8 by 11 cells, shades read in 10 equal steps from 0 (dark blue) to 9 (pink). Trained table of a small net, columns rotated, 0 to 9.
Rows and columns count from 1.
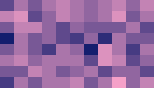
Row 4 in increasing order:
0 1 2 3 4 4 4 5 5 6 6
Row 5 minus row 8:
2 0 0 -4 0 -2 -4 2 -3 -3 -1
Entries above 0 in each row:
11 11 11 10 10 11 11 11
